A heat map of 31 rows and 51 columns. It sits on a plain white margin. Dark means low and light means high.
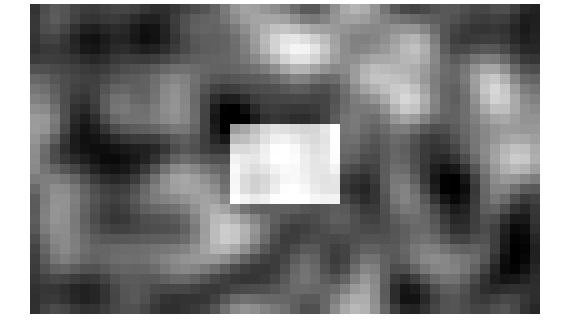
Ninth with the highest average: centre. Average level on the scale: 40%. Odd patch: higher, in the centre. Grain: blotchy. Roughest part: centre. Stripes: none.
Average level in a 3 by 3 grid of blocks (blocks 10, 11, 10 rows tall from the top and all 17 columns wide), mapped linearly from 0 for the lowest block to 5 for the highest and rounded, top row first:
0 4 3 | 1 5 2 | 1 2 0
